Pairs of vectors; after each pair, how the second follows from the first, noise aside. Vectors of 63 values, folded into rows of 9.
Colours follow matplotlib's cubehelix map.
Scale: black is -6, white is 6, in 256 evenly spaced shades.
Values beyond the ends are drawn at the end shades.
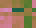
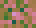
shuffled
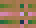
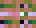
scaled up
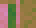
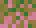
shuffled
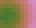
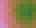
reversed
